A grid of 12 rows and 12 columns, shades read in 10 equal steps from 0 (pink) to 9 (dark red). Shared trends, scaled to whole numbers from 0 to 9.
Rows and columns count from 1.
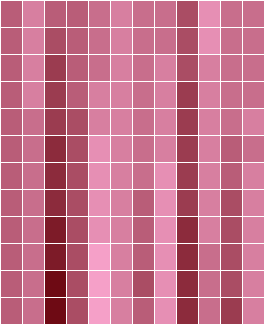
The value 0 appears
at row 10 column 5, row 11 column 5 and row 12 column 5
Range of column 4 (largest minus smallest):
1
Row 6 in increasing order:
1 2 2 2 3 3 3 4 4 5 6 7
